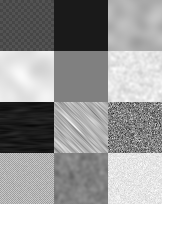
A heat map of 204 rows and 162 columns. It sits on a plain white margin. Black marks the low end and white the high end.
The table splits into 4 rows of 3 panels. Panel 1,1: low, checkered, faint in contrast. Panel 1,2: very low, flat. Panel 1,3: high, smooth, faint in contrast. Panel 2,1: very high, smooth, faint in contrast. Panel 2,2: middling, flat. Panel 2,3: very high, blotchy, faint in contrast. Panel 3,1: very low, streaked across, faint in contrast. Panel 3,2: high, slanting down to the right. Panel 3,3: middling, fine-grained, strong in contrast. Panel 4,1: high, checkered. Panel 4,2: middling, blotchy, faint in contrast. Panel 4,3: very high, fine-grained, faint in contrast.
